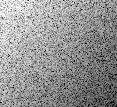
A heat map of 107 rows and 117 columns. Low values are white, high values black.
Values rise toward the bottom right. The halves do not mirror each other. The ninth with the lowest average is the top left. No regular stripes run through it. No single row or column stands out from its neighbours. Fine speckle covers the field. The bottom right is the ninth with the highest average.
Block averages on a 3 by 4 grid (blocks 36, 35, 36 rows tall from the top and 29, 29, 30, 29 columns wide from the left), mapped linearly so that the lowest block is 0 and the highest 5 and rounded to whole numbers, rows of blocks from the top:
0123 | 1234 | 2345
